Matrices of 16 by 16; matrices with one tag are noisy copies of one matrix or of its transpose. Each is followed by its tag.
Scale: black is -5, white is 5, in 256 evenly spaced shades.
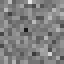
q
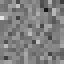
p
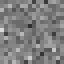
q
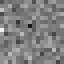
q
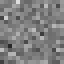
p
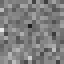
q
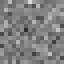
q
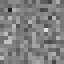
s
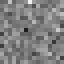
q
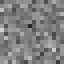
q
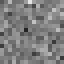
q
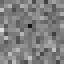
q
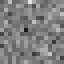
q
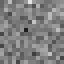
q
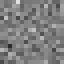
p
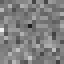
q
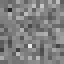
s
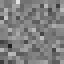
p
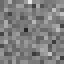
q
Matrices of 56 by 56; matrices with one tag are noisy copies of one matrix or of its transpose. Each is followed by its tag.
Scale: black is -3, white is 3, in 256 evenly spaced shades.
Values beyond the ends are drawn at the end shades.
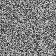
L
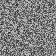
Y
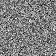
Y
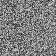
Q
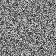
Y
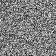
Q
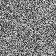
L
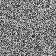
L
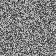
Y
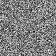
L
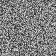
Q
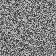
Y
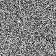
L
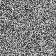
L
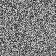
Q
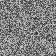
L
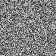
Y
